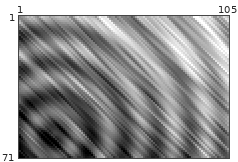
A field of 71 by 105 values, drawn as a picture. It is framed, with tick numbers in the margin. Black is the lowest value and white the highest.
Histogram: bell-shaped. Ninth with the lowest average: bottom left. Ninth with the highest average: top right. Mirror symmetry: none. Slope: up to the top right. Average level on the scale: 50%. Rings: centred on the bottom left.
